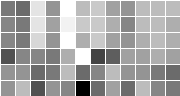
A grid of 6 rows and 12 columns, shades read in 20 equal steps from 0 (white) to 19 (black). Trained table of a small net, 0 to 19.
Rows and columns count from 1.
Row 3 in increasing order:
0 3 4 5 6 6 6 7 8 8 9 10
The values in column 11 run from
5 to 10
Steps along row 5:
same up down down up down down up same up up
